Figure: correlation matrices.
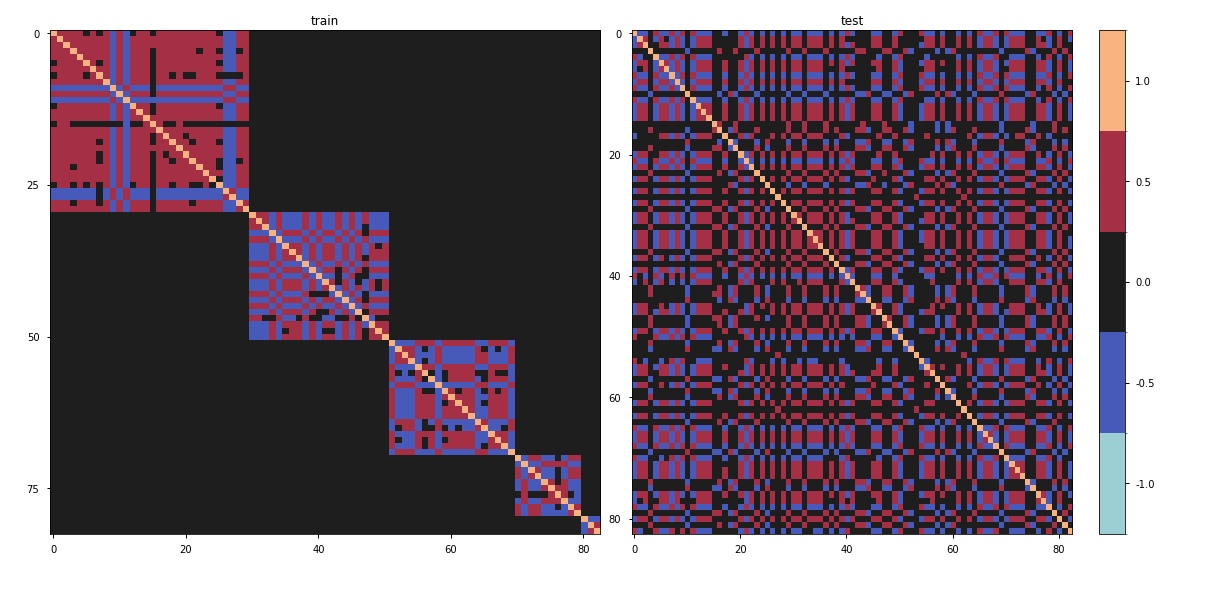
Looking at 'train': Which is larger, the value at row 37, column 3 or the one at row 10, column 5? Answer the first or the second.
the second
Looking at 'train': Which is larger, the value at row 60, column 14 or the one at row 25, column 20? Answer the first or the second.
the second
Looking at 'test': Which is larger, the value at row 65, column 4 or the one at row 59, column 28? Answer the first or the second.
the first
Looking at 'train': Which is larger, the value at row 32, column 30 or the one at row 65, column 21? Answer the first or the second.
the first
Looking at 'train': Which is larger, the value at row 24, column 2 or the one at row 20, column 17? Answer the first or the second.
the first
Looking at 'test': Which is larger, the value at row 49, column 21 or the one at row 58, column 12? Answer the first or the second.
the second
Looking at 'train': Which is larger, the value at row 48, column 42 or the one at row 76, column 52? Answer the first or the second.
the first
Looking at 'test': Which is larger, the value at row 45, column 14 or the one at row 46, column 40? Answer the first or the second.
the first
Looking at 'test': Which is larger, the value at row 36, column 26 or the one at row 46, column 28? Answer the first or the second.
the second
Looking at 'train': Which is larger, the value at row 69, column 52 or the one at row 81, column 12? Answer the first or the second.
the first
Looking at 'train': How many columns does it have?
83
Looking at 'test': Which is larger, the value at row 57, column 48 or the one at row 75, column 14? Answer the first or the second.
the second
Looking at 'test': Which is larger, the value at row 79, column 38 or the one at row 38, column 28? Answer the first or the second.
the first
